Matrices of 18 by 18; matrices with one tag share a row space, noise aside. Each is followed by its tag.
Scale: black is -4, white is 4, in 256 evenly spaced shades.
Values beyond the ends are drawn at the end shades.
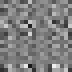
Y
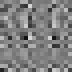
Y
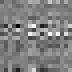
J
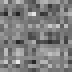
J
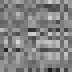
J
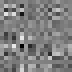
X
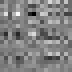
J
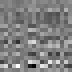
J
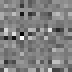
X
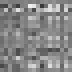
J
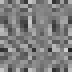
Y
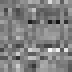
J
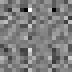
Y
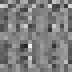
Y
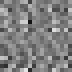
Y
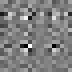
Y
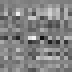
J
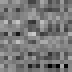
J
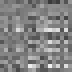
J
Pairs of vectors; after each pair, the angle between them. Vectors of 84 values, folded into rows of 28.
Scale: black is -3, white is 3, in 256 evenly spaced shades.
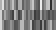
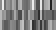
nearly parallel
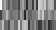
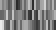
partly aligned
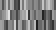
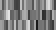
nearly parallel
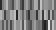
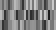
partly aligned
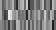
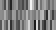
partly opposed
